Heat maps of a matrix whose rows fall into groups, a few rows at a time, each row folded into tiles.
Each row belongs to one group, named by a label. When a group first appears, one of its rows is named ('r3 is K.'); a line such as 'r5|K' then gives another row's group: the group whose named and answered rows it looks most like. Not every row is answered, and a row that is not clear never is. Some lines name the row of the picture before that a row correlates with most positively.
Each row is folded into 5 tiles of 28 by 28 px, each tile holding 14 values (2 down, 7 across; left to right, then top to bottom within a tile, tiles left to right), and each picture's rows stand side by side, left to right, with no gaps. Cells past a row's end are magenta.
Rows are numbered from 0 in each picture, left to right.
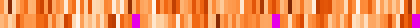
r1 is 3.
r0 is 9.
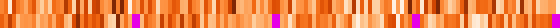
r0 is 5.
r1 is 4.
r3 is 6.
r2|9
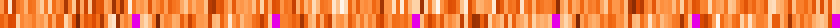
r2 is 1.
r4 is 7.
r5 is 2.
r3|4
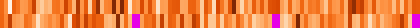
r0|5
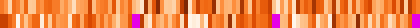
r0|2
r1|6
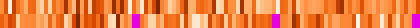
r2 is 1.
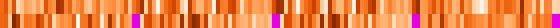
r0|1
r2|4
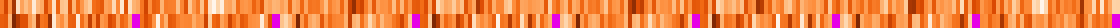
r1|2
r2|7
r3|1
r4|7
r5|1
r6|7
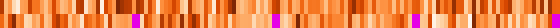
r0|4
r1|4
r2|7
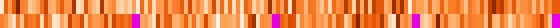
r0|6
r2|5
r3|7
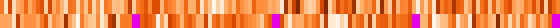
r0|9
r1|2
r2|6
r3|3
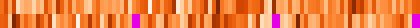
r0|1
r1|5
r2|7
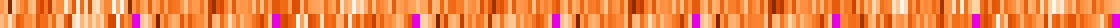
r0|9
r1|7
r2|2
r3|7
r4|7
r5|7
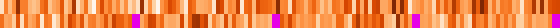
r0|6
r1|4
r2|5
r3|3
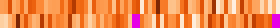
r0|7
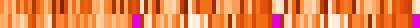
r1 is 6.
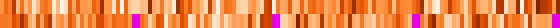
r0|1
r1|9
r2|7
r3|4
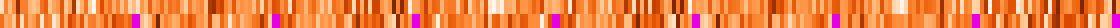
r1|7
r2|5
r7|5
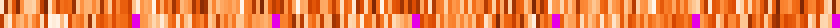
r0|6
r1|3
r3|5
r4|6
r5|5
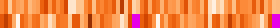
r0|2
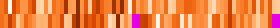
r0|5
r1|2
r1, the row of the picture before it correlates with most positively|0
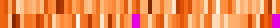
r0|1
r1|9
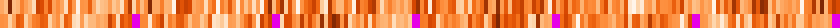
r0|9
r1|9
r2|4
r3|5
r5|3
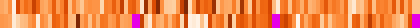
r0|3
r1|6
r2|2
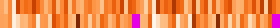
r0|3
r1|3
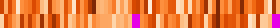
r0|4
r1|5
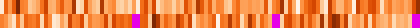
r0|6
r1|1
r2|4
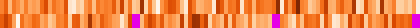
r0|2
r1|4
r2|6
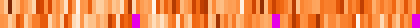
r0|9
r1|3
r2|1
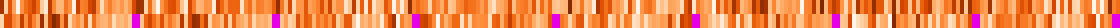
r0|4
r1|4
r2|9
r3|2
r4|9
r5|3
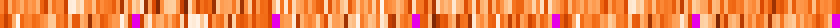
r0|2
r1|6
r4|2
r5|7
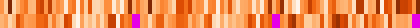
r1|9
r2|4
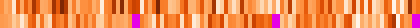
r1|6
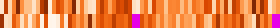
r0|6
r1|5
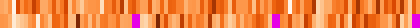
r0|3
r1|7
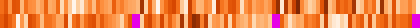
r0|2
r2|6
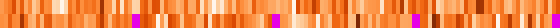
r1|2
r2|3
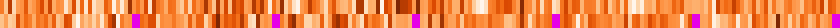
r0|9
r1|5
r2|4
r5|3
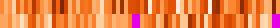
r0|3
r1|5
